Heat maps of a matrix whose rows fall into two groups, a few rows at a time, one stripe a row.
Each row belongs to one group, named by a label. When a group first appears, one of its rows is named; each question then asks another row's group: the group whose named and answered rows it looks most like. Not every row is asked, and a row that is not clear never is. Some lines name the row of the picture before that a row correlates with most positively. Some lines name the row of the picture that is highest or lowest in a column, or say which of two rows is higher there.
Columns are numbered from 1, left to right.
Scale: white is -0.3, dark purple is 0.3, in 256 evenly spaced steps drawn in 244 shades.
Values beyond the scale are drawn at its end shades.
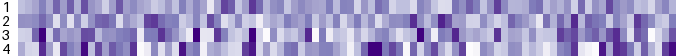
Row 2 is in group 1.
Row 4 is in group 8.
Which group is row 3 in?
1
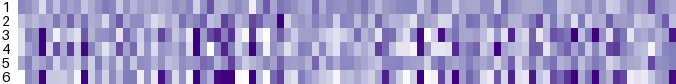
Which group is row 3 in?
1
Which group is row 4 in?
1
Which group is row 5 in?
1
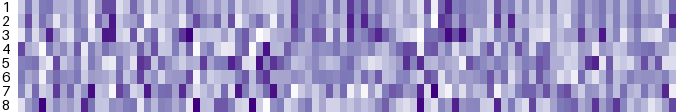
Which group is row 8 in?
1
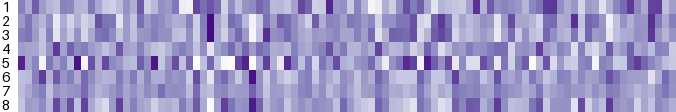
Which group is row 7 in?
1
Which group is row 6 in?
1
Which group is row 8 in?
1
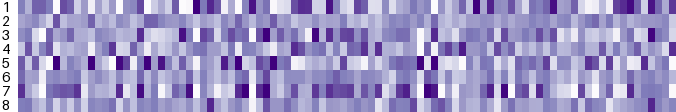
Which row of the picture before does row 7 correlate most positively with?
5
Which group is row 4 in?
8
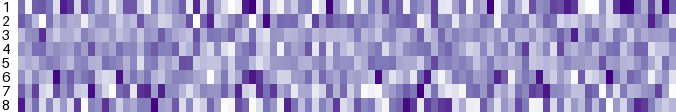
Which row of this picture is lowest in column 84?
7
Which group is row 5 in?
8
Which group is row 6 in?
1
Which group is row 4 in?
1
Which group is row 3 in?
1
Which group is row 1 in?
8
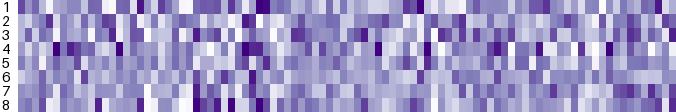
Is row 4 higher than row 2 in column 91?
No
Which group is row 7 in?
8
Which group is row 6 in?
1
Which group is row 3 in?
8
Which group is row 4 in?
1
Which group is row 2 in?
8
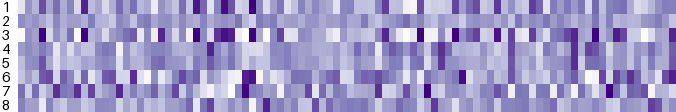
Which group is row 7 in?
1
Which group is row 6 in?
8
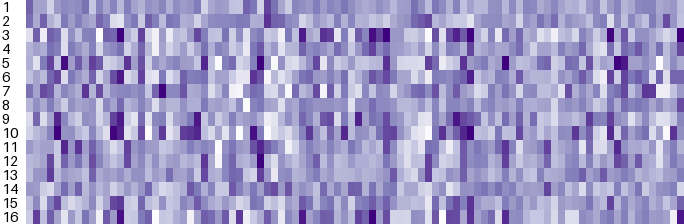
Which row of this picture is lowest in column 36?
5
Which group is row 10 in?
8
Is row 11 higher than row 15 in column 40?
No
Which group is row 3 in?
8
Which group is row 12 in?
1
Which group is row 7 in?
1
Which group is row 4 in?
8
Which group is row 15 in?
8
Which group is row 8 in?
8
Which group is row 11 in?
1
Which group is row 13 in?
1
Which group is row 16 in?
8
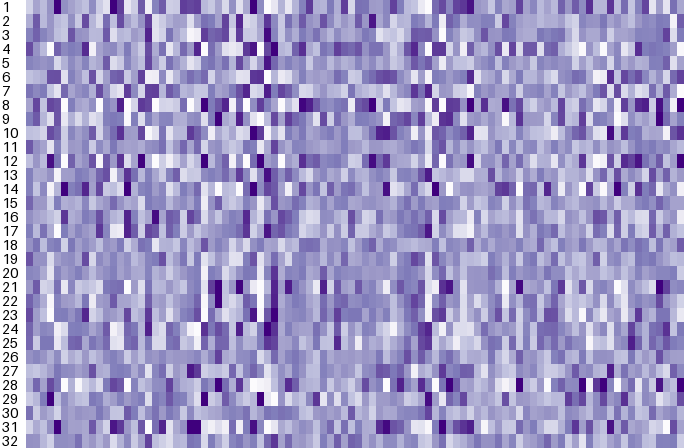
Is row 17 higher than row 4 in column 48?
No
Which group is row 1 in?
8
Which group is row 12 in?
8
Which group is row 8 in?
8
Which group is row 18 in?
8
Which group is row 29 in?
1
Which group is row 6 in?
8
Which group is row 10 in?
8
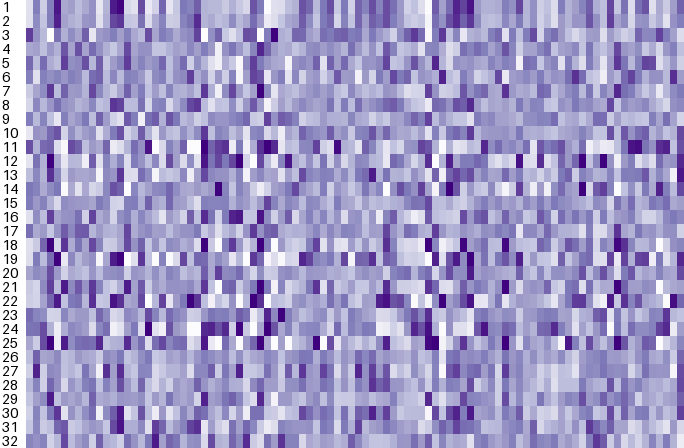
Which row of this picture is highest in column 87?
11
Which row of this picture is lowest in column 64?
24
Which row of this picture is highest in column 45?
11
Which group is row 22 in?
8
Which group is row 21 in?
1
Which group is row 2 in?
8
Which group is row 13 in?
8
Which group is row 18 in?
1
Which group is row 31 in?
8
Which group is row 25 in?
1
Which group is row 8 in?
8
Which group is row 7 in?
1
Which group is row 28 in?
8
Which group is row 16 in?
1
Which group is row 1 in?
8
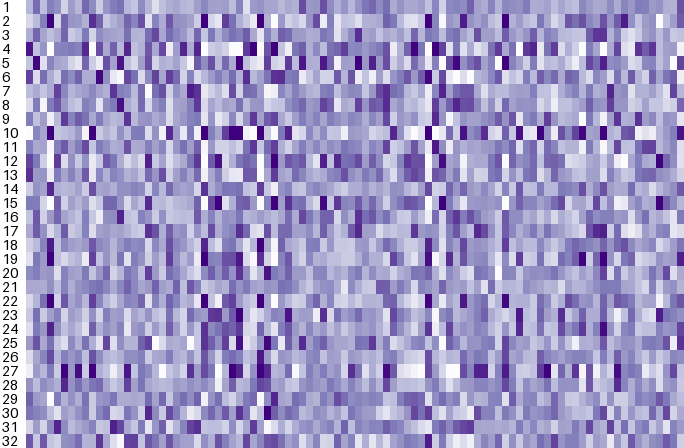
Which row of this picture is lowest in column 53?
4
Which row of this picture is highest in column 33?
4
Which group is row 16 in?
8
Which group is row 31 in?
8
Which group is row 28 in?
1
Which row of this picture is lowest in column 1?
10
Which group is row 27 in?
1
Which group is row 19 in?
1
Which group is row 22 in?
1
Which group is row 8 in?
8
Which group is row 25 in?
8
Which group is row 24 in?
1
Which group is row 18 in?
1
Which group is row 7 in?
8
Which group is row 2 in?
1
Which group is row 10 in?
1
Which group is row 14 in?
1
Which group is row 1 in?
8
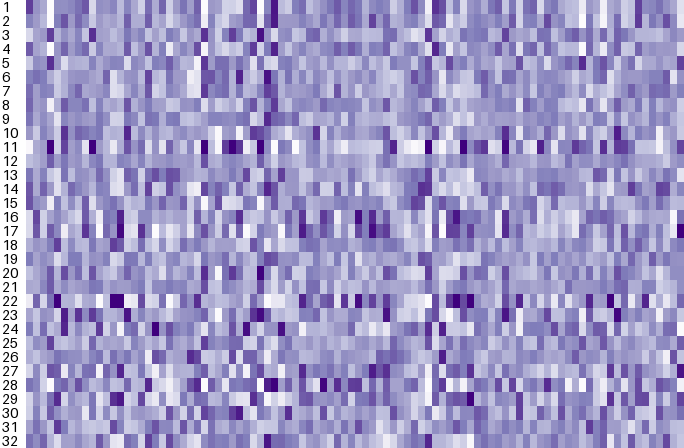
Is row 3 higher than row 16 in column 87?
Yes
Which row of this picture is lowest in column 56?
11
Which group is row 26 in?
8
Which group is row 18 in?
8
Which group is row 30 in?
1
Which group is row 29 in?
8
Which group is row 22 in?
8
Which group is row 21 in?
1
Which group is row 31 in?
8
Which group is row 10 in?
1
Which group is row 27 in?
8
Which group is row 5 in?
1
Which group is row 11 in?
1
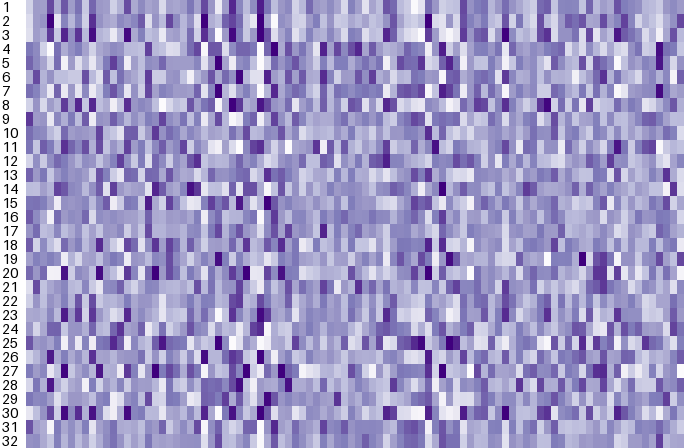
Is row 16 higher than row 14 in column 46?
Yes
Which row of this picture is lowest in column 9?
28
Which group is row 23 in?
1
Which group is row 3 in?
1
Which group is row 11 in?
1
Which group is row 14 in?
8
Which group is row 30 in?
1
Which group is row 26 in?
1
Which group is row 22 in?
1
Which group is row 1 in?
1
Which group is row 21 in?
8
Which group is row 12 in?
8
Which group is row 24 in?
8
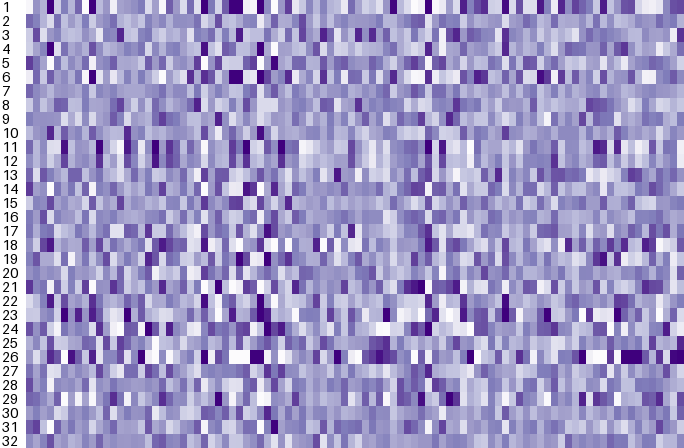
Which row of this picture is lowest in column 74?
21
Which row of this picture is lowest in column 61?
23
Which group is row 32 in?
1
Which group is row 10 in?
1
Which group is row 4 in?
1
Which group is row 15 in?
1
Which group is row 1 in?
1
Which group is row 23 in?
1
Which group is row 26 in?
8
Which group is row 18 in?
1
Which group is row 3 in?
8
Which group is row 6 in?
1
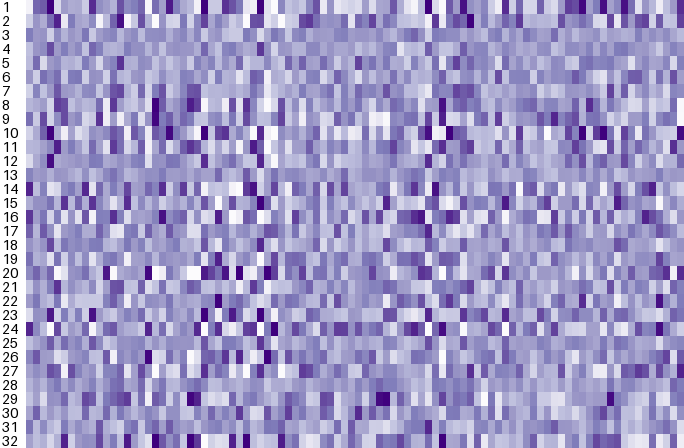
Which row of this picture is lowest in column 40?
9
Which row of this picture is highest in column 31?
20
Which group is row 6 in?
8
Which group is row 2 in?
8
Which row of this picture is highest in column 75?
15
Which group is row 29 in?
8
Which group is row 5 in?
8
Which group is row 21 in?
8
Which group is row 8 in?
8
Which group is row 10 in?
1
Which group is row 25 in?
1
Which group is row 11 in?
8
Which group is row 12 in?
1
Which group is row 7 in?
8
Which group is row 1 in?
1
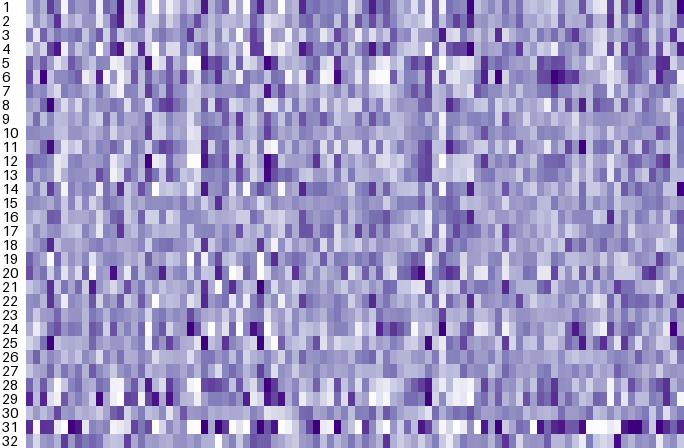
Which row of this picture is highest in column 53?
24
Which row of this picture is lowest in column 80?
32
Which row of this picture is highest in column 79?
24
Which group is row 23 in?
8
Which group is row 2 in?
8
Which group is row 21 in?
1
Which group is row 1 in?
8
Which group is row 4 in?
8
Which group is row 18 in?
1
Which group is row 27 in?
1
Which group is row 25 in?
1
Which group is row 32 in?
1
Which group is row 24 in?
8
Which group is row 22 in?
8
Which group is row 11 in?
1
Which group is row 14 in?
8
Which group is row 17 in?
8
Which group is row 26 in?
8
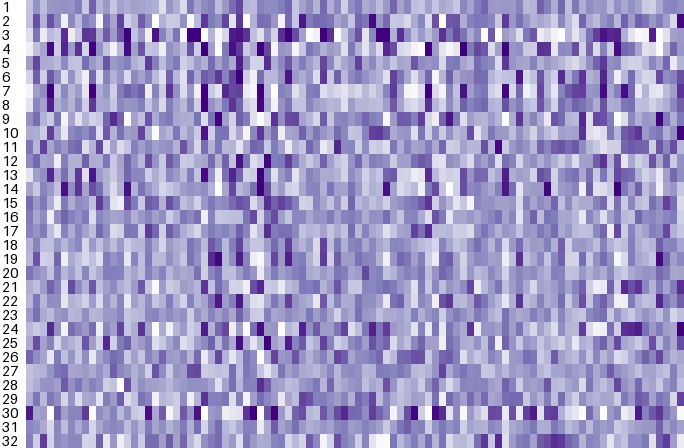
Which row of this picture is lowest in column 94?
30
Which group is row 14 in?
1
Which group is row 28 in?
1
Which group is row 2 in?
8
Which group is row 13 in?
1
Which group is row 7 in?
1
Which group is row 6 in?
1
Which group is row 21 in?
8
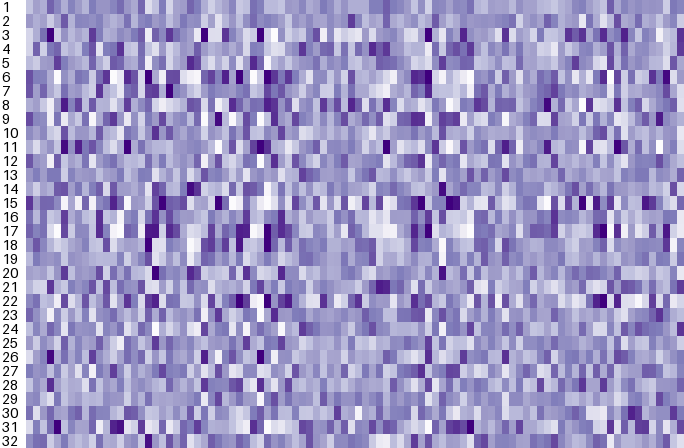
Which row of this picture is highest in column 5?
31
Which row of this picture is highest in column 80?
15
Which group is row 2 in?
1
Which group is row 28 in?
1
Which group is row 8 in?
1
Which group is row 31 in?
8
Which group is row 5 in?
8
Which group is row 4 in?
8
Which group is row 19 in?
8
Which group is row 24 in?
8
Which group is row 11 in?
1
